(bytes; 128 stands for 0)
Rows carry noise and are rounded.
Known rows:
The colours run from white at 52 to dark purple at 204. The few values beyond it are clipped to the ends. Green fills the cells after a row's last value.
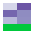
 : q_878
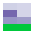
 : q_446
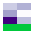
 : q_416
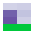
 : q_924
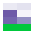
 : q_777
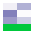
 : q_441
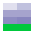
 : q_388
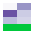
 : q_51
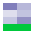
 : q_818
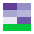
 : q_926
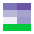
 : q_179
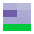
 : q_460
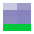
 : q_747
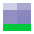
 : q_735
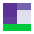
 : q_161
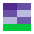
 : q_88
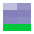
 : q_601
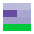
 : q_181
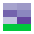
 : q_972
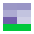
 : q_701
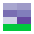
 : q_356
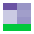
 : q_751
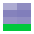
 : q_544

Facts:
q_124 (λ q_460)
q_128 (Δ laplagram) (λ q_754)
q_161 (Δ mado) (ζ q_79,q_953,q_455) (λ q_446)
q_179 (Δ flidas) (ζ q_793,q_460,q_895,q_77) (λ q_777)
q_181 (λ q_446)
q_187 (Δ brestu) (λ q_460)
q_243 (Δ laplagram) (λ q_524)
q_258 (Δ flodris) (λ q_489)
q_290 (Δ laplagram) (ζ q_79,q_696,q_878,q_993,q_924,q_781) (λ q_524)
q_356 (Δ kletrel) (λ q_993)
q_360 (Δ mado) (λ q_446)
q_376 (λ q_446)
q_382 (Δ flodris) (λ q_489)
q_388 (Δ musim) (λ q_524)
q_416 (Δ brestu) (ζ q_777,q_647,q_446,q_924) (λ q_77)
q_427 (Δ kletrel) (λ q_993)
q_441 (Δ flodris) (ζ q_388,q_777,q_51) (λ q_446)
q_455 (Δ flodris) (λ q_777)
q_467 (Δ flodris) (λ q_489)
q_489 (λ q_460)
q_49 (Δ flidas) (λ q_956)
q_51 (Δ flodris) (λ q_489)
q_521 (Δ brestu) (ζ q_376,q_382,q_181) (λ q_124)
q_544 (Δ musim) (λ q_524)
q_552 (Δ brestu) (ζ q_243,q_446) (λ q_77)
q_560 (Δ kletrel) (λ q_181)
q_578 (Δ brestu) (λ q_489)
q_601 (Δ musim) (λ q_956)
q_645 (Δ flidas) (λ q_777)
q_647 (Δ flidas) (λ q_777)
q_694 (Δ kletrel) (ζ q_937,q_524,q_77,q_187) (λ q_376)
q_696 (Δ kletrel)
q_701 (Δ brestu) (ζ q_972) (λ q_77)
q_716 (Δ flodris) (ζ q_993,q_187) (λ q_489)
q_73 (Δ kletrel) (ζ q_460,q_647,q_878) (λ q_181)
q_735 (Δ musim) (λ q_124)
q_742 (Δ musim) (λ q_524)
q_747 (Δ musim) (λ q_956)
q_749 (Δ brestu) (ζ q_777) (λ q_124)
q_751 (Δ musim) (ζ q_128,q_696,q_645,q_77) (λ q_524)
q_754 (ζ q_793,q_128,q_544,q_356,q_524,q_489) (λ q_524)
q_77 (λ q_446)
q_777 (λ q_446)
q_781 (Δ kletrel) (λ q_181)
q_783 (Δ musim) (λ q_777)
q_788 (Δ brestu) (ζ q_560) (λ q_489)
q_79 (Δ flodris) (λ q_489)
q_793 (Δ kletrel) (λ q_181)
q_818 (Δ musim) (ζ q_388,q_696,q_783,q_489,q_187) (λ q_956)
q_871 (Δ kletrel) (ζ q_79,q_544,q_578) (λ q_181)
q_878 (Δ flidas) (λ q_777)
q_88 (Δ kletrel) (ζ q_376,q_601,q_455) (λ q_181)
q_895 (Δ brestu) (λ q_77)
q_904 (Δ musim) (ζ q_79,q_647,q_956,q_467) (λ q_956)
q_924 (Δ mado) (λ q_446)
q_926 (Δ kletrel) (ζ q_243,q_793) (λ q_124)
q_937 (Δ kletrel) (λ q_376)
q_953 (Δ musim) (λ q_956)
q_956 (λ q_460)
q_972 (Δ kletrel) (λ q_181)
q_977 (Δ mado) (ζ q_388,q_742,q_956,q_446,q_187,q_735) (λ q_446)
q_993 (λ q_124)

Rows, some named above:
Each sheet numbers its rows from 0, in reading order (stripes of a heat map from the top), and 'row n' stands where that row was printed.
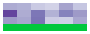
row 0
q_376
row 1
q_360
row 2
q_77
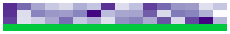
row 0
q_161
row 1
q_77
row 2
q_895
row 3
q_79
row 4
q_388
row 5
q_73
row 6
q_696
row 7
q_749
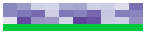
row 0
q_793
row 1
q_446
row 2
q_937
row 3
q_924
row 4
q_645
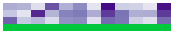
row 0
q_552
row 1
q_455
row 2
q_544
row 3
q_128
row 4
q_360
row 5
q_128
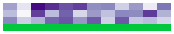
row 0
q_977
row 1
q_871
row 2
q_904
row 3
q_521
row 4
q_578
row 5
q_467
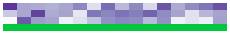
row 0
q_694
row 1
q_376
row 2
q_716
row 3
q_49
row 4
q_953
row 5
q_878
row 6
q_716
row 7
q_179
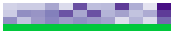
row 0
q_187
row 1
q_783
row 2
q_647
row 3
q_956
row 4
q_754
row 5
q_128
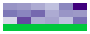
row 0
q_696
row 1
q_993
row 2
q_290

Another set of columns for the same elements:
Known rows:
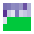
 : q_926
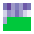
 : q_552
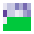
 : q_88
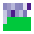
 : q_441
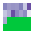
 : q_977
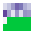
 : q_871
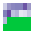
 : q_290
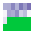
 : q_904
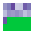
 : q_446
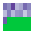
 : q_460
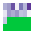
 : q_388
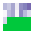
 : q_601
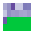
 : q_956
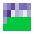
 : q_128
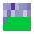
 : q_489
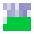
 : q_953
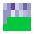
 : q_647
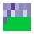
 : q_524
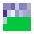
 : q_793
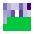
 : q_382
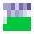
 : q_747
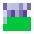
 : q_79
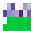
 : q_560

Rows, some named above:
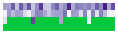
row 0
q_747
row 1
q_777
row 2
q_645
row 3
q_751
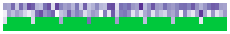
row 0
q_747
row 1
q_716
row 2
q_360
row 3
q_376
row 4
q_749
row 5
q_49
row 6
q_179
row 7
q_694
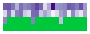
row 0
q_895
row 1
q_243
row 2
q_179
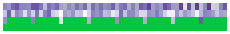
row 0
q_754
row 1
q_895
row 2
q_904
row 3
q_416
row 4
q_187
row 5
q_552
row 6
q_783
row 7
q_777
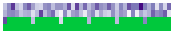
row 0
q_777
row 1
q_161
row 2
q_544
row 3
q_49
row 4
q_521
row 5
q_924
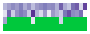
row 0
q_578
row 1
q_73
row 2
q_716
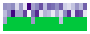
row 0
q_51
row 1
q_128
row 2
q_455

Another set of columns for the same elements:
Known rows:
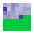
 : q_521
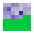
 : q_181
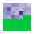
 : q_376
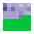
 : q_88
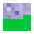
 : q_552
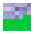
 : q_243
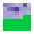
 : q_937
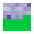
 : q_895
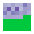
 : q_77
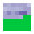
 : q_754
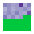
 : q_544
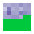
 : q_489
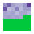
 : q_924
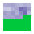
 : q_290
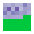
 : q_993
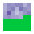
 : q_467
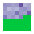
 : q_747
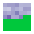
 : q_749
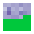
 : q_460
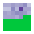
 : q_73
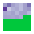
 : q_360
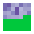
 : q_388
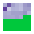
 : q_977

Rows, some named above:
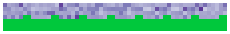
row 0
q_953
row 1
q_754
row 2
q_601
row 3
q_455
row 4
q_455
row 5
q_128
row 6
q_128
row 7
q_360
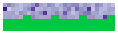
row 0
q_161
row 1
q_904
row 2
q_51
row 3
q_521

